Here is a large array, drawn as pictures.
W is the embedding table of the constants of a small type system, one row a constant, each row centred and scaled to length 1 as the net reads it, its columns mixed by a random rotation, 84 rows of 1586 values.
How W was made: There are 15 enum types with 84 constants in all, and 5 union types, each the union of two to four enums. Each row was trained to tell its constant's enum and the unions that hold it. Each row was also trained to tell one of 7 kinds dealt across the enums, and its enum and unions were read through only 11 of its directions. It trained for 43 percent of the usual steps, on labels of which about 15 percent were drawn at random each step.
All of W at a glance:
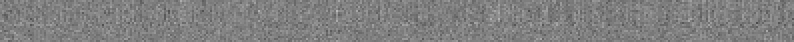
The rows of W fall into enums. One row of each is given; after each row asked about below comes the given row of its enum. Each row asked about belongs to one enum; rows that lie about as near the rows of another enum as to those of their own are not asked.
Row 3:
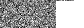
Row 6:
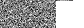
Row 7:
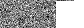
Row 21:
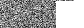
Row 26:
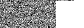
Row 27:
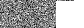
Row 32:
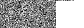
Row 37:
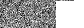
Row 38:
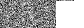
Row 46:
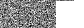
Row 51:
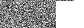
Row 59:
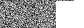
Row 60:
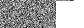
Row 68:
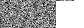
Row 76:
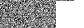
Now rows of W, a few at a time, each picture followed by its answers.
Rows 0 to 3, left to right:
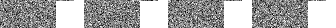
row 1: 7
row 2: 37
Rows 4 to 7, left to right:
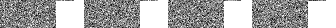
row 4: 38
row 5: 59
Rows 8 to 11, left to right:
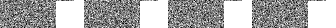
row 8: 3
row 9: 6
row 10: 38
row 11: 38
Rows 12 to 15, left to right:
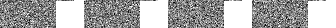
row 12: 3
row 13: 26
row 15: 68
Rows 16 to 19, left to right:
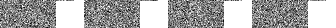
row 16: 46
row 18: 32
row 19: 26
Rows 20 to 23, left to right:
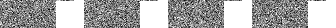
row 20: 46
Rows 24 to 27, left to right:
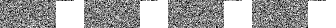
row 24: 3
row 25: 21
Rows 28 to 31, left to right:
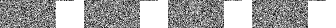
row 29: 59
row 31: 37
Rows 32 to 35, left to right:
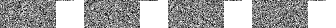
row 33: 37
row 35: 26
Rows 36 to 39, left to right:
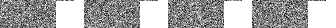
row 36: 68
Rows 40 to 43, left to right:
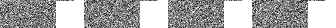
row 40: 7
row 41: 3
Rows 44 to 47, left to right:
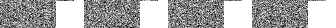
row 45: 46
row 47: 32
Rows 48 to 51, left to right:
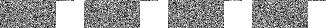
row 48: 7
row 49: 7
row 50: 68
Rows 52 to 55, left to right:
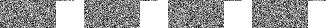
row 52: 32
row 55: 60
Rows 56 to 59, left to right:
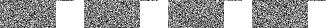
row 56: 3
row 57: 21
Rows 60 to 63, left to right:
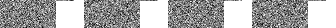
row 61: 59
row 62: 32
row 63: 59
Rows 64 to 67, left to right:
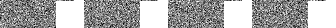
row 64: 27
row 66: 68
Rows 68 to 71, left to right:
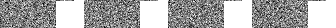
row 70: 68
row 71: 76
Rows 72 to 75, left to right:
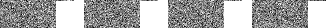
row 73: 76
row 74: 46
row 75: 37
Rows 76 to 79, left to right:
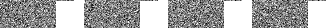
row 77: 7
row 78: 21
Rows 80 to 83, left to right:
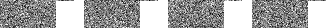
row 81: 37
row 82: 46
